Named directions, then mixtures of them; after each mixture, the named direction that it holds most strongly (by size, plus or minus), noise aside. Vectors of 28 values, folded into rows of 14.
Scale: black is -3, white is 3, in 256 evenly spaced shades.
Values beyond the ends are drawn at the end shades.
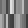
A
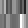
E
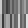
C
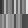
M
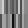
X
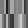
A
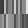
M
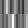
A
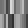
A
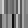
X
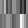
E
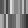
A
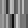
A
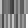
C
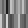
A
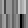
E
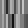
A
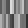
A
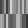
A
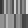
M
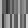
C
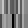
X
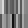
X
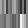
E
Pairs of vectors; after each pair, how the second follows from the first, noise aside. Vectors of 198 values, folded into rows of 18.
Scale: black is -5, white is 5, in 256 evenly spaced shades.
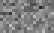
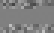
partly zeroed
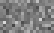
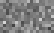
copied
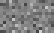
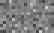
copied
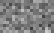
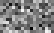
scaled up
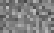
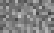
copied
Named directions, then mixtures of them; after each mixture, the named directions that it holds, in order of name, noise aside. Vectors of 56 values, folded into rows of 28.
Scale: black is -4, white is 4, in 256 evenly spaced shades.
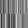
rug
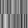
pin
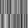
pin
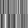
pin, rug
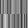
pin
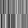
rug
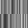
pin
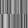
pin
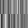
pin, rug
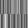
pin, rug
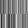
rug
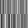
pin, rug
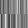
pin, rug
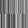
rug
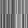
pin, rug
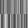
pin, rug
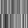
pin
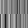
pin, rug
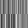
rug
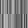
pin, rug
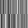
pin, rug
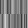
pin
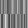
pin, rug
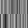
pin, rug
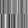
pin, rug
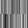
pin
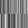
pin, rug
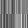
pin, rug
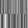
pin, rug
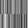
pin
